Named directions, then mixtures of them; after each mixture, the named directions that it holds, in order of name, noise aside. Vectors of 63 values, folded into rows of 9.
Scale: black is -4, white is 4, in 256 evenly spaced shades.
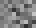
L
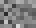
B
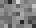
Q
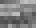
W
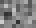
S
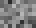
B, Q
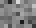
Q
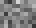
B, Q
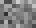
B, Q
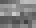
W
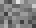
B, Q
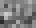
S, W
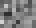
S
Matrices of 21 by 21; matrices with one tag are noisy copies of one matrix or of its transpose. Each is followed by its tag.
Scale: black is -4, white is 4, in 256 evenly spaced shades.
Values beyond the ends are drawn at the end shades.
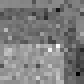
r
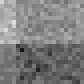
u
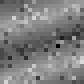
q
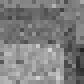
r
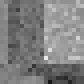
r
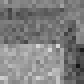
r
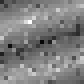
q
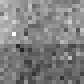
u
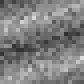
q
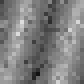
q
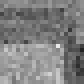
r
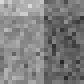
u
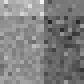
u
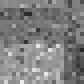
r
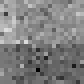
u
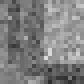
r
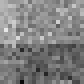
u
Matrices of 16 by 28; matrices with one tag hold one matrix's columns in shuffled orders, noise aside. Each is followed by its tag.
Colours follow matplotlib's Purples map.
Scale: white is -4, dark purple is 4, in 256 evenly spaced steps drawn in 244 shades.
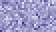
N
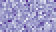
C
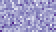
N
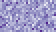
N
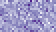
C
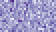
C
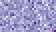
N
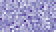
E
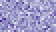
E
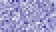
C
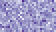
C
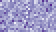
C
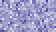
C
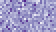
C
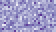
N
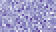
E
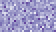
E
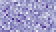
E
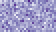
C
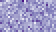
C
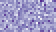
C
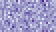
C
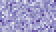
C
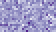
N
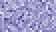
E
